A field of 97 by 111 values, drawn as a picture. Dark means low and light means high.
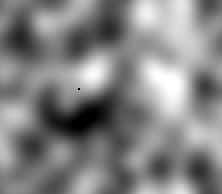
The histogram is bell-shaped. The halves do not mirror each other. Overall the values sit about 50% of the way up the scale. One lone cell stands out, far lower than its neighbours.
